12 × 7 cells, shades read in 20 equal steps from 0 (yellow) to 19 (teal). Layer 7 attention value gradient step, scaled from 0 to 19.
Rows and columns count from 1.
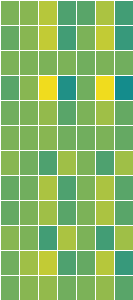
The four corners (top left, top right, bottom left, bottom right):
10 15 11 13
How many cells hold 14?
5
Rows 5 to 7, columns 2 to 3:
10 8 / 10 9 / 11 14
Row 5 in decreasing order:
13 12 11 10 10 8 7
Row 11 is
11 7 4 14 12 5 16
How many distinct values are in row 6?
4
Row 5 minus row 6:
1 0 -1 2 -1 -3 0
